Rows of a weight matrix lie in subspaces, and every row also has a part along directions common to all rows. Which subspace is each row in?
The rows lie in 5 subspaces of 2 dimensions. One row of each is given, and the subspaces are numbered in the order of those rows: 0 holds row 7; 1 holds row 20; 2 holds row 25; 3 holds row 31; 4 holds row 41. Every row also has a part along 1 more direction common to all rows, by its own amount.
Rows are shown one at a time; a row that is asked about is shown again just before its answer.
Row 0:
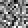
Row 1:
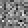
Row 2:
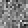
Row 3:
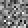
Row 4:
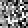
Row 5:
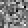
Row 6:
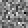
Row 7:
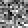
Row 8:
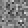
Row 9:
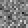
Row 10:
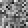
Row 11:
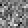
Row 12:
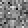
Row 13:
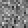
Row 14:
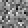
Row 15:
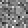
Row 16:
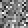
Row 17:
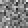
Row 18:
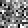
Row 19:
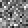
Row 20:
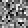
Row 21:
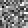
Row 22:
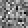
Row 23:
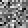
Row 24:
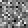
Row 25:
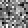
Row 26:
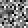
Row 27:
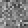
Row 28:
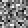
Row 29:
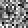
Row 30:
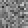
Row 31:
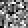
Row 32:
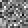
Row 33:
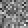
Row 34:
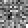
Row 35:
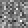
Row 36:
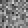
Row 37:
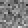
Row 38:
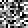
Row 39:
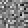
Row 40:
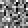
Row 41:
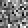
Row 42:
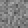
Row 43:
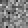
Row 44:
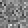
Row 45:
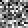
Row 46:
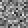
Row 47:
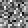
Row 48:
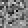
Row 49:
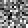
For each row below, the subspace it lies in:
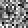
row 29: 2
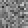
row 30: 2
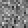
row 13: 2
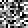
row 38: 2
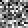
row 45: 0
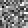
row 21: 2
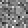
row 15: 2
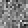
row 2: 4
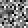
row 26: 2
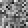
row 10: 3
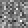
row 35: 1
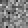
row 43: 3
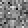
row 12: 1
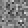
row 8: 1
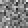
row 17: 3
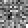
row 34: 0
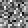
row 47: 0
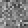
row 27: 4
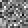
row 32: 4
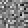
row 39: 2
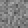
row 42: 0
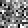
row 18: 4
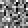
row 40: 3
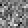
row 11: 4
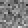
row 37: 0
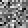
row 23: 1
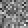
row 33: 3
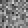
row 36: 3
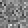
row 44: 4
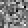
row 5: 3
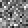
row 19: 4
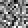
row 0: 0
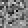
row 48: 3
